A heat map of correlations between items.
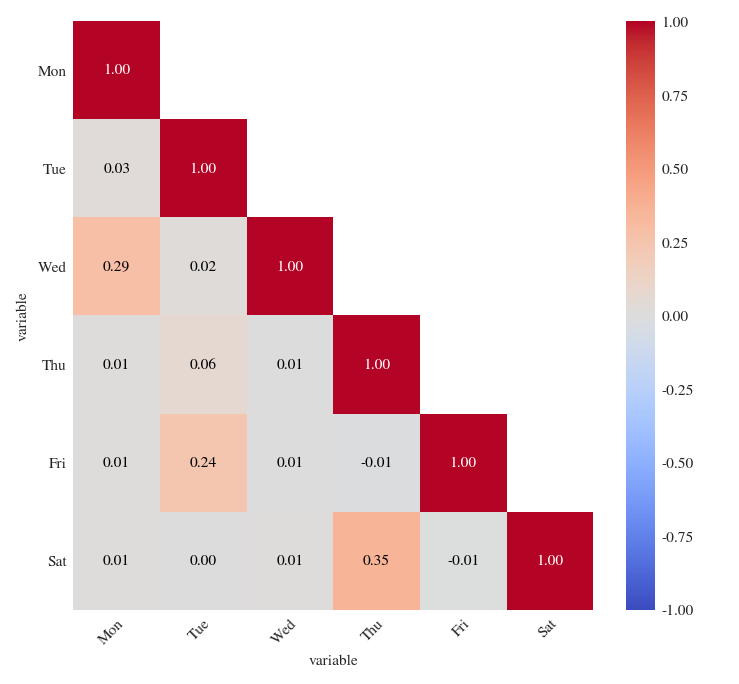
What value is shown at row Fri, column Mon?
0.01
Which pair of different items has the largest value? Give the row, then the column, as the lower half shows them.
Sat, Thu
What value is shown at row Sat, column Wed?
0.01
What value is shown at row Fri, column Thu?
-0.01
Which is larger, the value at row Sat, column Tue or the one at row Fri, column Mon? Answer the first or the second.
the second
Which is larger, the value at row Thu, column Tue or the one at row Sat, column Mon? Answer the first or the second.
the first
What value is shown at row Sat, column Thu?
0.35
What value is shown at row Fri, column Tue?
0.24
